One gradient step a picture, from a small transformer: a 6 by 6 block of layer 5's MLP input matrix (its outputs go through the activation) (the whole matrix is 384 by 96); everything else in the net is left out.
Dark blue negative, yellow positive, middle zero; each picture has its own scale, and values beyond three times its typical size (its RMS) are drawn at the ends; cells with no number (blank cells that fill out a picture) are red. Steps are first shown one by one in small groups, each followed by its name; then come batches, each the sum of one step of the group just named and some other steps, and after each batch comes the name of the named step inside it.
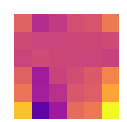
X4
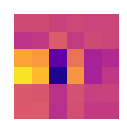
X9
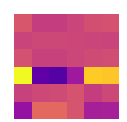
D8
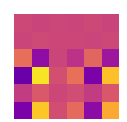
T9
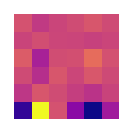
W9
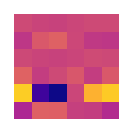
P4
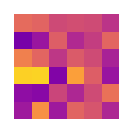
P4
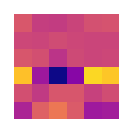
D8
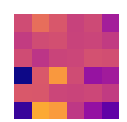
W9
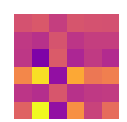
W9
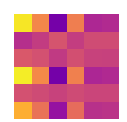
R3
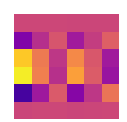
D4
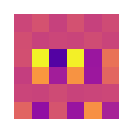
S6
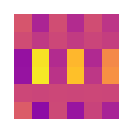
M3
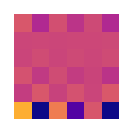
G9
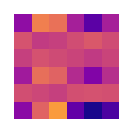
G9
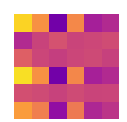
R3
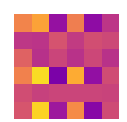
R3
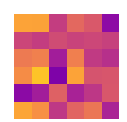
S6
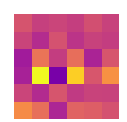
M3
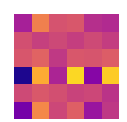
M3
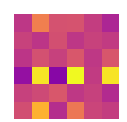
M3
